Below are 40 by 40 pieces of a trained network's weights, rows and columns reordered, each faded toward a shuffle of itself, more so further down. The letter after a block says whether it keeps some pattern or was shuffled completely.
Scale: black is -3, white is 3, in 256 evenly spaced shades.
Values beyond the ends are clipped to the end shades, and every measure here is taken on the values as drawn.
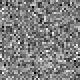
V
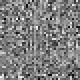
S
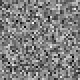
V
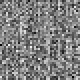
S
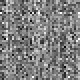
S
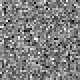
V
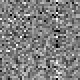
S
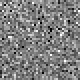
V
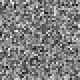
V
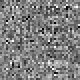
S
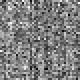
S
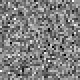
V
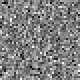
V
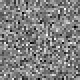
V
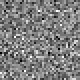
V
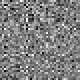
S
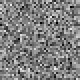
V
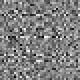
S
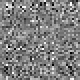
S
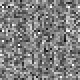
S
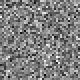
V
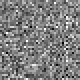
S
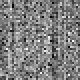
S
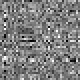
S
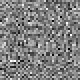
S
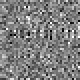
S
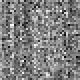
S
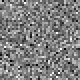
V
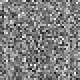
S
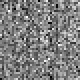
S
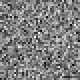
V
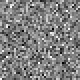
V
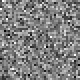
V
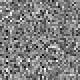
S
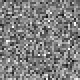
V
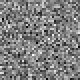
V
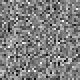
S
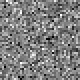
V
